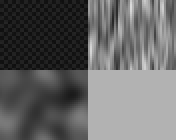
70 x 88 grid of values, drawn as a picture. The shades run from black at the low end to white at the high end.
It is made of 2 by 2 panels. Panel 1,1: very low, checkered, faint in contrast. Panel 1,2: middling, streaked downward, strong in contrast. Panel 2,1: low, smooth. Panel 2,2: high, flat.
